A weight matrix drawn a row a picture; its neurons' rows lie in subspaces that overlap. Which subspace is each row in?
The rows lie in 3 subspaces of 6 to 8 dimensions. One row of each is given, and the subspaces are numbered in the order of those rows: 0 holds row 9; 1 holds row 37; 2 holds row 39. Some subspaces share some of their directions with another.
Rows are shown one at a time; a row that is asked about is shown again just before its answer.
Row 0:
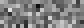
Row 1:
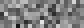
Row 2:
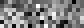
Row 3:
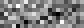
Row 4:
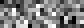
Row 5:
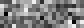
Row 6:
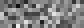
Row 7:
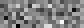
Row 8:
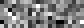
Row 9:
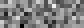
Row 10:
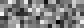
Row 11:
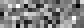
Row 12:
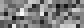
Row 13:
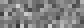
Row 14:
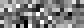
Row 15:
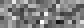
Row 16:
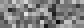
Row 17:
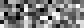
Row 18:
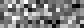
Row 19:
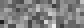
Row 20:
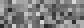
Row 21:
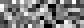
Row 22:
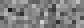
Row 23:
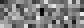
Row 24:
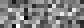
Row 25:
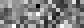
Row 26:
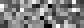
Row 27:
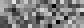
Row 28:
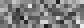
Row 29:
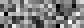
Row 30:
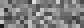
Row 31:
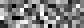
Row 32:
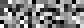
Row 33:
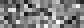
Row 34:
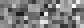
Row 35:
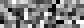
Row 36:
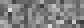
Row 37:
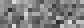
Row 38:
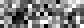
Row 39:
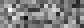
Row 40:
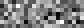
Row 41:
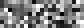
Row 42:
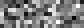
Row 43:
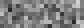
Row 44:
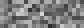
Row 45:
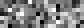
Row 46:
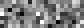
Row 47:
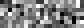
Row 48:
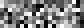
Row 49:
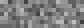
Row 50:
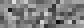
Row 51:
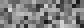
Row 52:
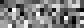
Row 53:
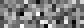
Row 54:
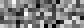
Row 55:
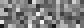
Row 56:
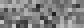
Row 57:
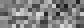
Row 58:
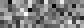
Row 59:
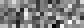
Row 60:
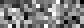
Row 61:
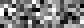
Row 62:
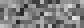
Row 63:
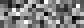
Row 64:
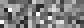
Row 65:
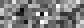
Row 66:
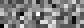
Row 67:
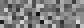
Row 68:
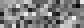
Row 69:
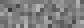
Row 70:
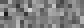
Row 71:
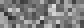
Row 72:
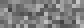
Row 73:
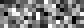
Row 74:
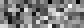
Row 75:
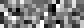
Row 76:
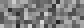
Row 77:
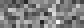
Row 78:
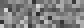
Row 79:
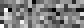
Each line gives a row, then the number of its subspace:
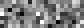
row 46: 0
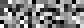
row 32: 0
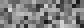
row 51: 2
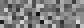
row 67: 2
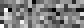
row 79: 0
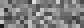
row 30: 0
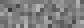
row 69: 2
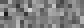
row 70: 0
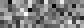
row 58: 0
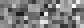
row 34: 2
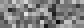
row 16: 1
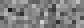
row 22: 2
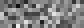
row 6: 1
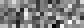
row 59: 1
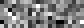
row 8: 2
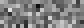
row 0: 2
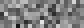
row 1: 1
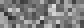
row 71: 1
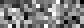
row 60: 2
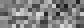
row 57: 0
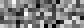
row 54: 1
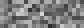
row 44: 0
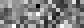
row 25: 0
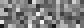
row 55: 0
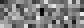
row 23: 0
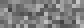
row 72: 2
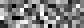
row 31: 0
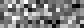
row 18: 2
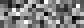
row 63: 0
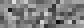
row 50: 2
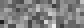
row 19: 0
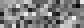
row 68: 2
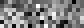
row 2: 2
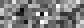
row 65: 2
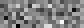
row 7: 1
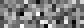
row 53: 0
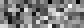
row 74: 1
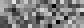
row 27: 0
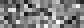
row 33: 1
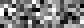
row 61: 2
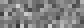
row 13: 0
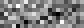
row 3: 1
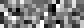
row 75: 1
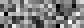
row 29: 1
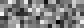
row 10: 0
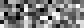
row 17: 1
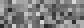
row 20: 2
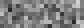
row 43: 2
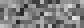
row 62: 1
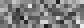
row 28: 2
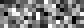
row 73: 0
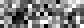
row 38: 2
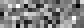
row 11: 2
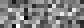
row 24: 1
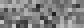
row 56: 0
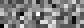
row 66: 0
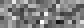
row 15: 2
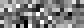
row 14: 2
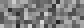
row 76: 1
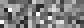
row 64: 2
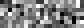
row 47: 0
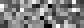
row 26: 1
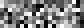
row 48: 1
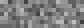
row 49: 0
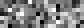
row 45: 0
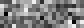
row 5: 0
